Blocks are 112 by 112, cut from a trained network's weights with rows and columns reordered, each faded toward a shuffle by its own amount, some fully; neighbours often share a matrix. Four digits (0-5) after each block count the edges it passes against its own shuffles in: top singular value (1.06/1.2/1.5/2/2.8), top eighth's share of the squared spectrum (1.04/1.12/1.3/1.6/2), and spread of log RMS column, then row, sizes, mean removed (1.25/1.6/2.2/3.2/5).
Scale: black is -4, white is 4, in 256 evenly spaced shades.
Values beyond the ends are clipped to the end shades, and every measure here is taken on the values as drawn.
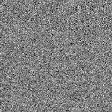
3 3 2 1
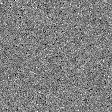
0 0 0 0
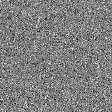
0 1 0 1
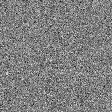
2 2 0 0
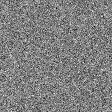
0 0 0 0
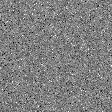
0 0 0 0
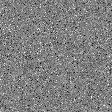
0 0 0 0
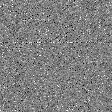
2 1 0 1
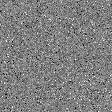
1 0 0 0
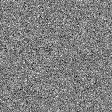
2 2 0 0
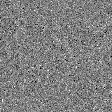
1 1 0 1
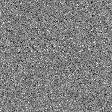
1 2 0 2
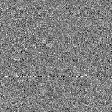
3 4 1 2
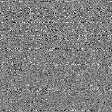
3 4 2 4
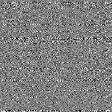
3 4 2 4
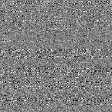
3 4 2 4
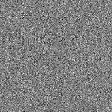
3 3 1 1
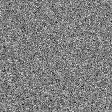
2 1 0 0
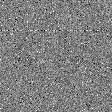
2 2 0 1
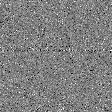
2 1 0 0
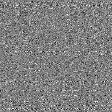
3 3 1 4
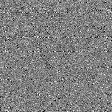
2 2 0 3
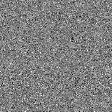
2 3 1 3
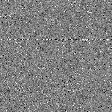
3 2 1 1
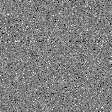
2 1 0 1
